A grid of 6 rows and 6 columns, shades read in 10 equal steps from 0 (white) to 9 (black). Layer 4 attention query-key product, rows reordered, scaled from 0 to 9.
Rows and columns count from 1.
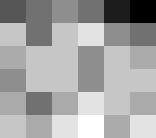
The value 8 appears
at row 1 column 5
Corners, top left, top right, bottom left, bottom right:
6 9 2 1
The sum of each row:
37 19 16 16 17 10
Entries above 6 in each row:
2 0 0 0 0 0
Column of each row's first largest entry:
6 2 4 1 2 2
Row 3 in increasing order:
2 2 2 3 3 4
